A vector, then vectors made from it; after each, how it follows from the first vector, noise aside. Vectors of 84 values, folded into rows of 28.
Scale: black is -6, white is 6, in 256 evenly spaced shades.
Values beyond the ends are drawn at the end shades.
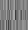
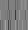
partly zeroed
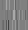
partly zeroed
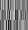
scaled up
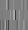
partly zeroed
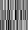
scaled up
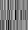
scaled up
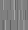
partly zeroed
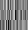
scaled up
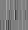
partly zeroed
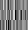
scaled up
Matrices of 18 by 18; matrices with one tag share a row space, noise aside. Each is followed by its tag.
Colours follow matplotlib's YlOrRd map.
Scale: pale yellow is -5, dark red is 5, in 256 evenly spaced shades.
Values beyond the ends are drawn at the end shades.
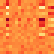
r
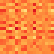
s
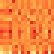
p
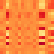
r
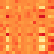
r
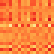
p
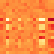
r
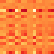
s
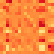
r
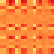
s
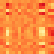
r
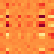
r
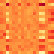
r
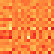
p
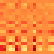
s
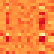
r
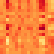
r
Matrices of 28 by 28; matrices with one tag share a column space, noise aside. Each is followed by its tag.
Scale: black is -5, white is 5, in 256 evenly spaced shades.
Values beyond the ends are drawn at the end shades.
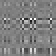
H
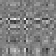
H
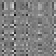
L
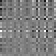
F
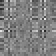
F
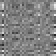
L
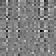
F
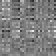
F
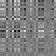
F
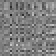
L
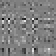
H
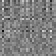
F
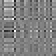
F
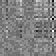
F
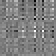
F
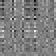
F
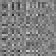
L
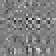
H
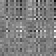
F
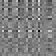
F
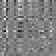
F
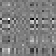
H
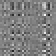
L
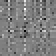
F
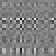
H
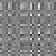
L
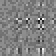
H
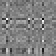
H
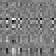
H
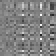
L
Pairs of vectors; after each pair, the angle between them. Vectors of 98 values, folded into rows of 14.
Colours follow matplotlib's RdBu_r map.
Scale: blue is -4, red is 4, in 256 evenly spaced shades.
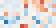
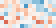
nearly opposite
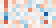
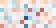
orthogonal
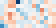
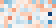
orthogonal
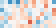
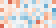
nearly opposite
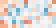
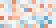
orthogonal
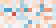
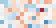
partly opposed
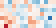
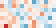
nearly parallel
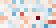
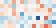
nearly opposite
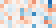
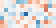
partly aligned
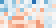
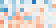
nearly parallel
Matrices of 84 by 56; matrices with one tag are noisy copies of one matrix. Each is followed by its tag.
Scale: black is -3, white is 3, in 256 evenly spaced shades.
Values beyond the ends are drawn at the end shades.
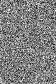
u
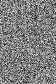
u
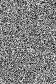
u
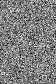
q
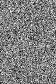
q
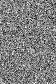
u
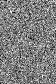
q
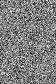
q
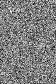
q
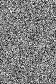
q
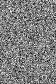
q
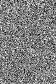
u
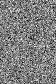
q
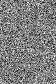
u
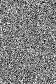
u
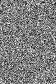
u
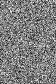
q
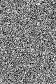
u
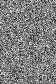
q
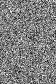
q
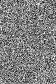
u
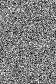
q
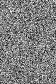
q
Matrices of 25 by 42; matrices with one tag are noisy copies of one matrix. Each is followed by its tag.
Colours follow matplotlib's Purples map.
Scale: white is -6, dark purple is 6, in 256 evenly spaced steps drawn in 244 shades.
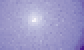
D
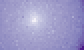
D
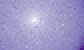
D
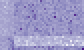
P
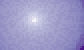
D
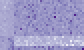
P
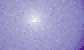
D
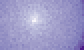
D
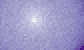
D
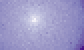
D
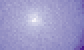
D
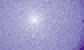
D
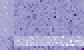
P
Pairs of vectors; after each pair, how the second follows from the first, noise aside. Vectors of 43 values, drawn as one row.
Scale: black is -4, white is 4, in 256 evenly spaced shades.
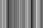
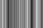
copied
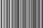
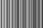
copied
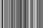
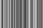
copied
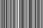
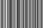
wrapped around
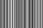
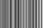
wrapped around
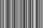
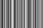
wrapped around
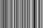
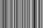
copied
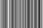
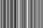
wrapped around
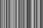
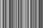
wrapped around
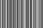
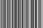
wrapped around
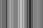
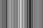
copied
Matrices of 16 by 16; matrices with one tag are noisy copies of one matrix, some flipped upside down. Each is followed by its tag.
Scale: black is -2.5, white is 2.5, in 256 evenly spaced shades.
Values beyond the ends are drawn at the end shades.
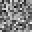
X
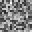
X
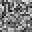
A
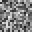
X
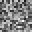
X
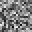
A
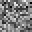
A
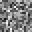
X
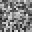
X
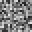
X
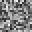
X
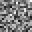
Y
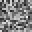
X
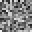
X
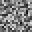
Y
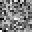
X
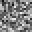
A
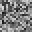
A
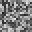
A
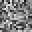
X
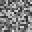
Y
